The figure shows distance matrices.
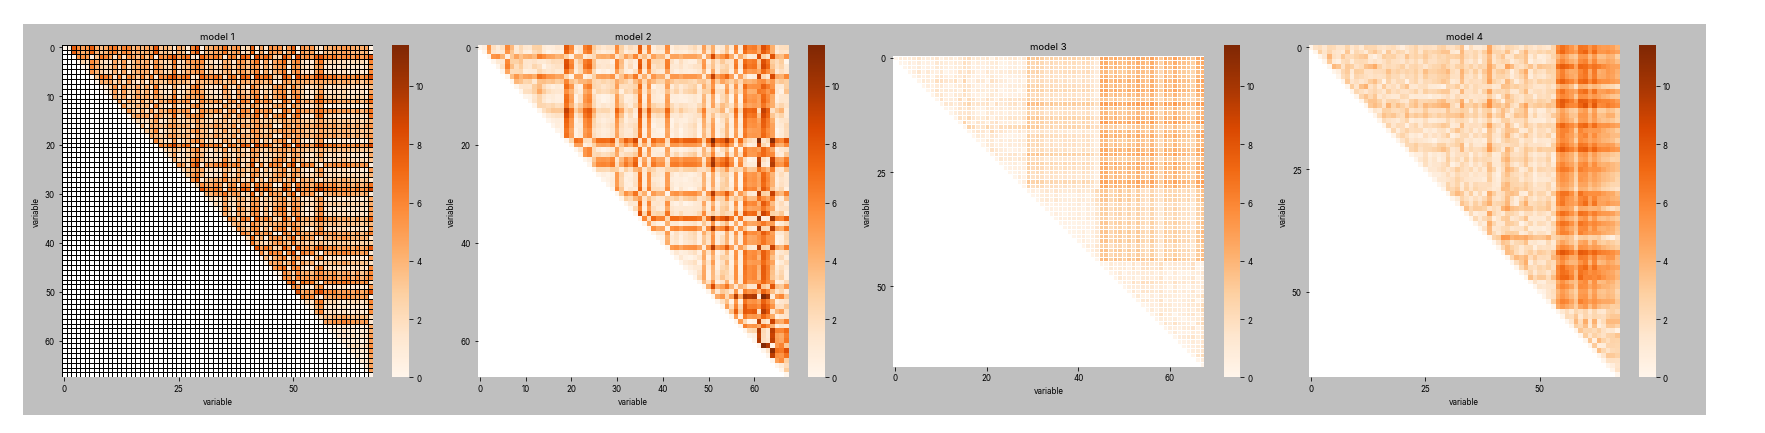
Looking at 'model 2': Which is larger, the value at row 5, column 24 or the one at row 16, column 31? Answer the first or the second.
the first
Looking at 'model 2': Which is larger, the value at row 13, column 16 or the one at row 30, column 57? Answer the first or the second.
the second
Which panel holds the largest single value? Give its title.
model 2
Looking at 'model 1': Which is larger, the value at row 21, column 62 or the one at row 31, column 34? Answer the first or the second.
the first
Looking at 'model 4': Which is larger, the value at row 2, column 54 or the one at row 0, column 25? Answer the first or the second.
the first
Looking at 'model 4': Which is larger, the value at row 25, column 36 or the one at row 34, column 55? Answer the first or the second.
the second
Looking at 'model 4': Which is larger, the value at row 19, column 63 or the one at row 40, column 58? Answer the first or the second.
the first
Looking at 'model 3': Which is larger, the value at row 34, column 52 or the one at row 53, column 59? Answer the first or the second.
the first
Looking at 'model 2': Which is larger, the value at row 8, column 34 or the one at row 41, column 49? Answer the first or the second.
the first
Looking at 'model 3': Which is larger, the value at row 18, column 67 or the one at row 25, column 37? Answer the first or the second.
the first
